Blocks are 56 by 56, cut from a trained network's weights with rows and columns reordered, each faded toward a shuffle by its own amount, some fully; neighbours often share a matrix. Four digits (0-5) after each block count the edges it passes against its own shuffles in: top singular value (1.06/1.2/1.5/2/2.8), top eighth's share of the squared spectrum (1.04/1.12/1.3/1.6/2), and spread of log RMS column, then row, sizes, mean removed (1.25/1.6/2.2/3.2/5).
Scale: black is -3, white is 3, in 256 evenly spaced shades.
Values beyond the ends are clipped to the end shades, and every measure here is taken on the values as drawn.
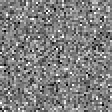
0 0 0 0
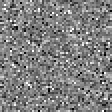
0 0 0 0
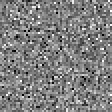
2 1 0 0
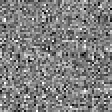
3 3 2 2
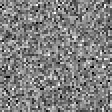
2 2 0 0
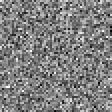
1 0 0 0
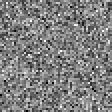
1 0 0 0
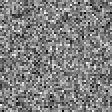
1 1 0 0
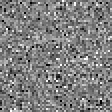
3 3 1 1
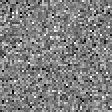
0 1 0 1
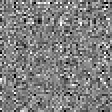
3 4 2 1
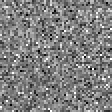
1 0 0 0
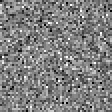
0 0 0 0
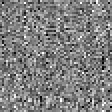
3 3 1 2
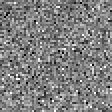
1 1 0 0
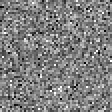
1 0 0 0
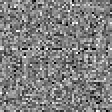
3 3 0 1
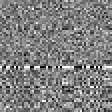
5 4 0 3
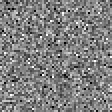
0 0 0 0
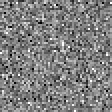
1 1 0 0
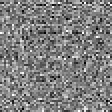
4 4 1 2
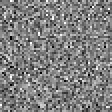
3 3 0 1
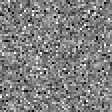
1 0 0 0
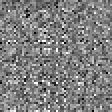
3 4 2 2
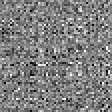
3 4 2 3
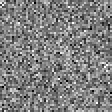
0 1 0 0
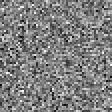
3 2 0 0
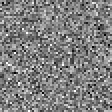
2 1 0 0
